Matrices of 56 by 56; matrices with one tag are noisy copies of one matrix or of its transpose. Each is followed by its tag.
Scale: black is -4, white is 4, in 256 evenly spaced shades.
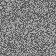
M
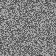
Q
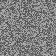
Q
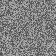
Q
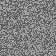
M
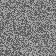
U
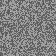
Q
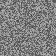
Q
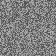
M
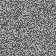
M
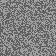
U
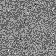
M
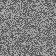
Q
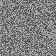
U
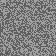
U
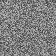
Q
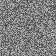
U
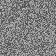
M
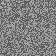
M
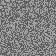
M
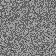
M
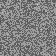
Q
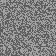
U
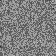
Q
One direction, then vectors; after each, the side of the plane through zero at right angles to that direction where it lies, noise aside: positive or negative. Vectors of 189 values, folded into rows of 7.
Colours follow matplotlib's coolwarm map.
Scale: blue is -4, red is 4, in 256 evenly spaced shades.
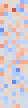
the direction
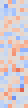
negative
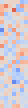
positive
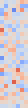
negative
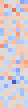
positive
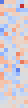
positive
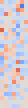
negative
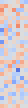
positive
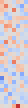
positive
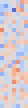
negative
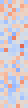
positive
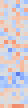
positive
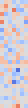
positive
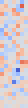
positive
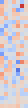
positive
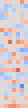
negative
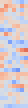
positive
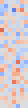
negative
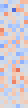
negative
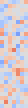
negative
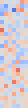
negative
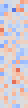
negative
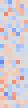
negative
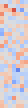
positive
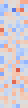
negative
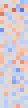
positive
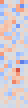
negative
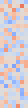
positive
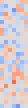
negative
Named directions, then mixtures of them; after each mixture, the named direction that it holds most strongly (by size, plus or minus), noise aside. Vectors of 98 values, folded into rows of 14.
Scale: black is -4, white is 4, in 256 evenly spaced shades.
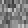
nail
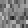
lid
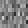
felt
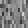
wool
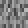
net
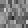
lid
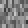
net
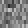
nail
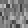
lid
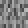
net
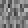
net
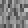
net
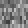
nail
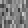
wool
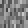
net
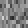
lid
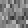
lid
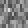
net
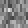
nail
